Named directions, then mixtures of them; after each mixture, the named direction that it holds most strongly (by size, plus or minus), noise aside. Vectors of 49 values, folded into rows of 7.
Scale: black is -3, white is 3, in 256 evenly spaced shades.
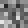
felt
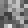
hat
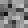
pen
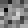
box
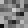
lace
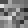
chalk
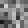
felt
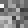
chalk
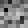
box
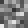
lace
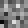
felt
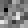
box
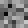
pen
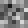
pen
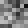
hat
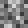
hat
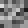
chalk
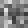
box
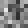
hat
